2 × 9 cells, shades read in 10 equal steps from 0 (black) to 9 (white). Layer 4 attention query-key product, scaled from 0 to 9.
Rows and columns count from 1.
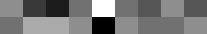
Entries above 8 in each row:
1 0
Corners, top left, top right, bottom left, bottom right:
5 3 4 5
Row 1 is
5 2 1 4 9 4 3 5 3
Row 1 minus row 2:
1 -4 -5 -1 9 -1 -1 1 -2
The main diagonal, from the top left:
5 6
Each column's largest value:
5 6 6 5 9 5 4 5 5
